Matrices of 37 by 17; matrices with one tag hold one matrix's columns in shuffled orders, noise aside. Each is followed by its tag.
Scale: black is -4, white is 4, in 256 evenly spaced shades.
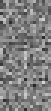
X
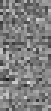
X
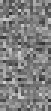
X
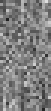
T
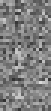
X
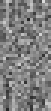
T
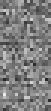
X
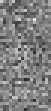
X
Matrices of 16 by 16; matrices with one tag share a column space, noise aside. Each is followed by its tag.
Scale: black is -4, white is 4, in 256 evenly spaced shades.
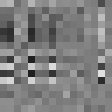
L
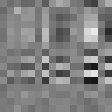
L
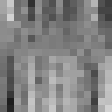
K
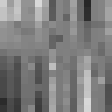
K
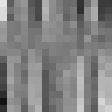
K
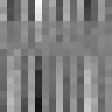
K
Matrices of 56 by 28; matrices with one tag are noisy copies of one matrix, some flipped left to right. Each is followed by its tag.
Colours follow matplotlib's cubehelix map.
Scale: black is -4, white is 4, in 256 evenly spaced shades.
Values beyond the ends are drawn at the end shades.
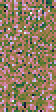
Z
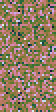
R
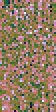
Z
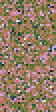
R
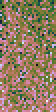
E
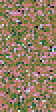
R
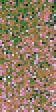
E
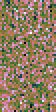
Z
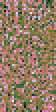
Z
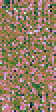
Z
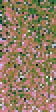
E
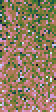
E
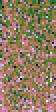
E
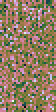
Z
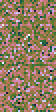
R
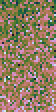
E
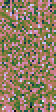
Z
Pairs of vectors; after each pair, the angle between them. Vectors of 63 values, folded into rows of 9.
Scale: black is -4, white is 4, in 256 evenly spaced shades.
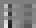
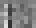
nearly parallel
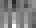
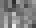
nearly parallel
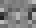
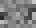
nearly parallel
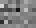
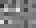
nearly opposite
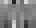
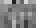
nearly parallel
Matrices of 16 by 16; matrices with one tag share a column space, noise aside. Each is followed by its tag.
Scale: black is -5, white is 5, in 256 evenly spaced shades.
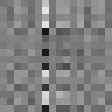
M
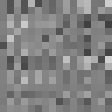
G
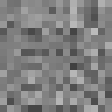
M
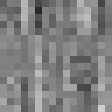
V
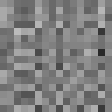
M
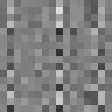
M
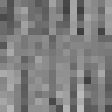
V
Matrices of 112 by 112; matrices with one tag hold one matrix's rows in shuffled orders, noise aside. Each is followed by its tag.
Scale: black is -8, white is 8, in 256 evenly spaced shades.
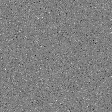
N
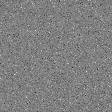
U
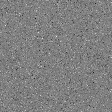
N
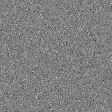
N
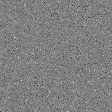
U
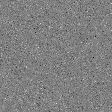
N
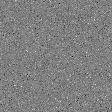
U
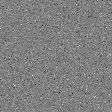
U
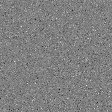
U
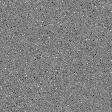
N
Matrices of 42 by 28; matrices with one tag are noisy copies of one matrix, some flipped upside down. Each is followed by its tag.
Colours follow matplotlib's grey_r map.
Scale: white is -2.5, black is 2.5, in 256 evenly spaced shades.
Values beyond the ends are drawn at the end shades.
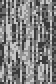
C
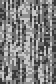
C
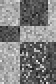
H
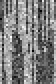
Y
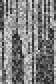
Y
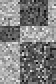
H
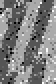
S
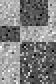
H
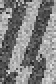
S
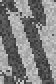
S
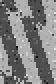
S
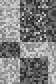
H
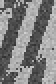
S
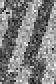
S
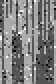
Y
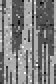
Y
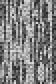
C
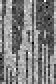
Y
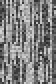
C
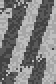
S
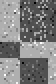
H
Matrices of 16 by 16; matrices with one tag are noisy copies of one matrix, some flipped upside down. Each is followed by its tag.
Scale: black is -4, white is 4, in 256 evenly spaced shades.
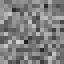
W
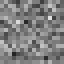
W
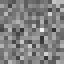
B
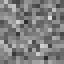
W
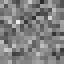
W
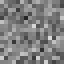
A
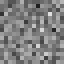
B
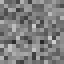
A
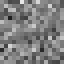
A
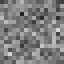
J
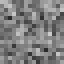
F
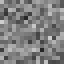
A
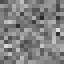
J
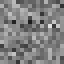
A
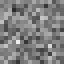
W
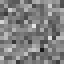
A
